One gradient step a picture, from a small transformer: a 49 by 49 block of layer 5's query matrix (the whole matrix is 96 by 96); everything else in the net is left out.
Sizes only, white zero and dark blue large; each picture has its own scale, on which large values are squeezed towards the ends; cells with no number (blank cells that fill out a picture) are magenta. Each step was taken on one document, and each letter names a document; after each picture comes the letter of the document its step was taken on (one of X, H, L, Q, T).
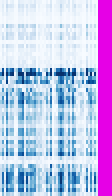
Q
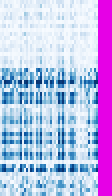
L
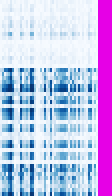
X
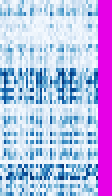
L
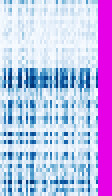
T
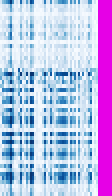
X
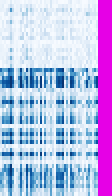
L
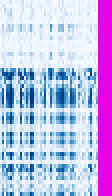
X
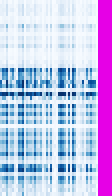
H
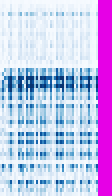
T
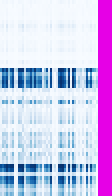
H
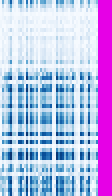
T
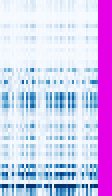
Q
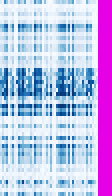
H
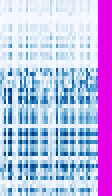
T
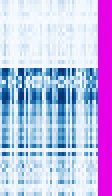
H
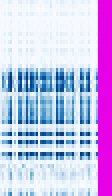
T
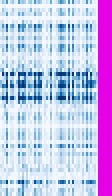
H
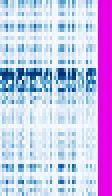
H
